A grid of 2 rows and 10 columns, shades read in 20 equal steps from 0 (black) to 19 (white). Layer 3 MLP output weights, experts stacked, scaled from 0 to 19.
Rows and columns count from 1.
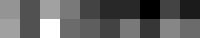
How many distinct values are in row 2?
9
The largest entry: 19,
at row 2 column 3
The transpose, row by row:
11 12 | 6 6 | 12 19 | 9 8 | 5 7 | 3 5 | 3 9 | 0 4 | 5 10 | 2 8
